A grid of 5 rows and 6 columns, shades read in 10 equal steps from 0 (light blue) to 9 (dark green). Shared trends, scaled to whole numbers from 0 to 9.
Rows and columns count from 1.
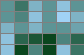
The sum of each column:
12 31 18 30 11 22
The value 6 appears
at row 1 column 2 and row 5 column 6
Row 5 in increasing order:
1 1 5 6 9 9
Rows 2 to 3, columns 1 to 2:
4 5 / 2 4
